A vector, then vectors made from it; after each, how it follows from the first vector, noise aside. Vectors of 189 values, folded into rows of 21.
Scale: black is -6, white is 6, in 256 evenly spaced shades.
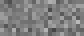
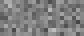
negated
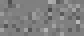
partly zeroed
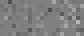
partly zeroed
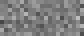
wrapped around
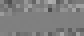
partly zeroed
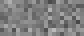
negated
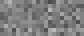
negated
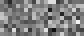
scaled up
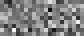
scaled up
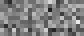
scaled up
